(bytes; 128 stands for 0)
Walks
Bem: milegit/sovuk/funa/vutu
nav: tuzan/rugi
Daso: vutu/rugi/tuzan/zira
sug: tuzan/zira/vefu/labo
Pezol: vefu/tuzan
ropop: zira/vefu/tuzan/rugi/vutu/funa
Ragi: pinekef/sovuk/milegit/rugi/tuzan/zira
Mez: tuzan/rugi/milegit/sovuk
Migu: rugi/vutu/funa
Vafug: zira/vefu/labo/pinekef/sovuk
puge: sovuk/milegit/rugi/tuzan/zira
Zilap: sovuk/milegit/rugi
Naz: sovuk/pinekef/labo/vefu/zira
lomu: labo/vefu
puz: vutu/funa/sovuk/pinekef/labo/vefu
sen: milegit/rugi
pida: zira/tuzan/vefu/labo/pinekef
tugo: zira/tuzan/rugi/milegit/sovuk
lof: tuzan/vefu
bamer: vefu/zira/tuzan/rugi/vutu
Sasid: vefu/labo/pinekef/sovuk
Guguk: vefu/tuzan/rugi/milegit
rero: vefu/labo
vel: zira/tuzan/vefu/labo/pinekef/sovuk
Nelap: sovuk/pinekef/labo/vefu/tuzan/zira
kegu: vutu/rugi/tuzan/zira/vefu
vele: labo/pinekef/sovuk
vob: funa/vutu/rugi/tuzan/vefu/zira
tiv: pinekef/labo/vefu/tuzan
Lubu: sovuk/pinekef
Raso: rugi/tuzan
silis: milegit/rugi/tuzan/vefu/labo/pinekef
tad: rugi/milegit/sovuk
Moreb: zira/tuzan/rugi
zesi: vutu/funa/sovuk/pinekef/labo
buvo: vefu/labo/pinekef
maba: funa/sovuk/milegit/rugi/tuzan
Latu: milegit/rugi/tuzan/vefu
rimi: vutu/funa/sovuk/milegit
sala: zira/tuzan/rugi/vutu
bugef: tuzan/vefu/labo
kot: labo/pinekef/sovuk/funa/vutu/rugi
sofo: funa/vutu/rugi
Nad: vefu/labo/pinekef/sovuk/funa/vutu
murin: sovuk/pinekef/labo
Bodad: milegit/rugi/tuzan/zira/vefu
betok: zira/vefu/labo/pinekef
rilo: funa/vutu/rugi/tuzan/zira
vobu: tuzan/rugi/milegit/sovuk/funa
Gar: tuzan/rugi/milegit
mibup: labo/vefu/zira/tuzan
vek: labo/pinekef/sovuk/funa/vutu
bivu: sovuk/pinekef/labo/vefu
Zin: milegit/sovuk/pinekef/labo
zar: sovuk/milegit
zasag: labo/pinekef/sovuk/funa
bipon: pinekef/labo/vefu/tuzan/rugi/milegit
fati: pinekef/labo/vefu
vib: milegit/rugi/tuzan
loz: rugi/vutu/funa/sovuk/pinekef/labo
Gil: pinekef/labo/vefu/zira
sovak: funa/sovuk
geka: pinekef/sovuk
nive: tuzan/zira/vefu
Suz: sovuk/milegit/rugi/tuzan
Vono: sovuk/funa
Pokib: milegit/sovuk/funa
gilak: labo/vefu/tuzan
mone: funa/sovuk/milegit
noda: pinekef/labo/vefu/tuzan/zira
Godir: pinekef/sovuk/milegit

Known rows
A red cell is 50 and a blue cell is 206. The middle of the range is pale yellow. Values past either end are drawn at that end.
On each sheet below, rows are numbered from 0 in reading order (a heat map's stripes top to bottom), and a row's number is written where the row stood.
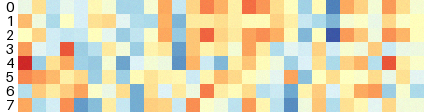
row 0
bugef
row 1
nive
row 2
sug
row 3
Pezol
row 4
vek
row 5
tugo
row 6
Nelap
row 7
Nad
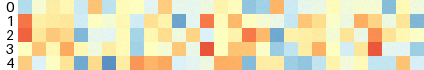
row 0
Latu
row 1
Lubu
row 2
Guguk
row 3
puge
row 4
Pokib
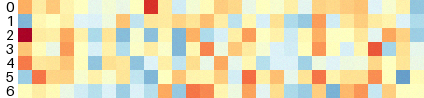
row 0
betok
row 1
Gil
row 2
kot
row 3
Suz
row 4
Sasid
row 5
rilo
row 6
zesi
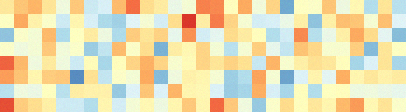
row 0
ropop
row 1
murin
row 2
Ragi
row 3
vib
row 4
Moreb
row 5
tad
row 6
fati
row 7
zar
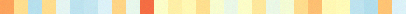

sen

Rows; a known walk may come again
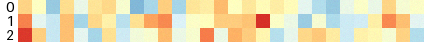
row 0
lof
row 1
vobu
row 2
Zilap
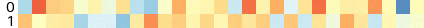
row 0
rilo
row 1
sala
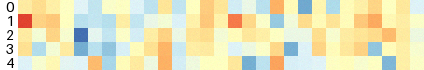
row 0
geka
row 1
zar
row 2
Godir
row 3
Bem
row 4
Bodad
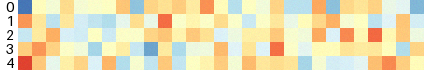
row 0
noda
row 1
sen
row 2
bipon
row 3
sovak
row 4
Mez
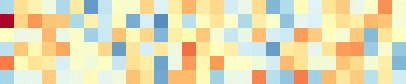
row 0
Zin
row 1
vele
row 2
vib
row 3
Nelap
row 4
Lubu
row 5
tiv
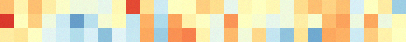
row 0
betok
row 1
rimi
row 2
zesi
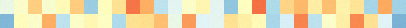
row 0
silis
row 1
Ragi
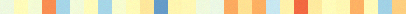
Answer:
maba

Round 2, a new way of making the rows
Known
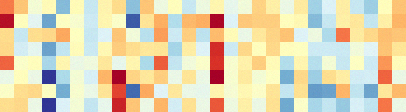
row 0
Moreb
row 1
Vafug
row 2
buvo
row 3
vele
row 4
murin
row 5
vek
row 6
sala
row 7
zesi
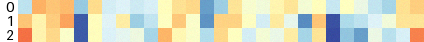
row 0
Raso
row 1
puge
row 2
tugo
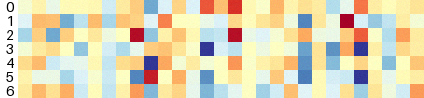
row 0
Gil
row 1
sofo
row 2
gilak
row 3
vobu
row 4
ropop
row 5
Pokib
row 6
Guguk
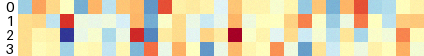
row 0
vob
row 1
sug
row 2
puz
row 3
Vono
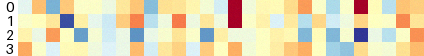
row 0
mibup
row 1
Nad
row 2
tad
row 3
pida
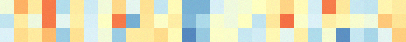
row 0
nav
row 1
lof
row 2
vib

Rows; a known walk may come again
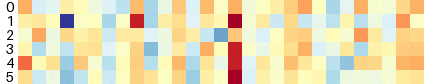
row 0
pida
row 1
puz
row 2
Pezol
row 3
fati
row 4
Sasid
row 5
vele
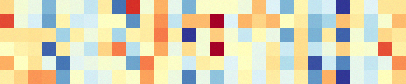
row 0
Pokib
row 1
Vafug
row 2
Suz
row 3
Nad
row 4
tugo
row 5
Mez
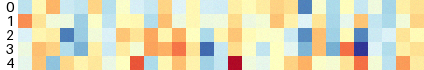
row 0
Migu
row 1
Moreb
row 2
Bem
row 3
maba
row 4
gilak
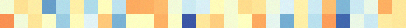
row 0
sovak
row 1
Zilap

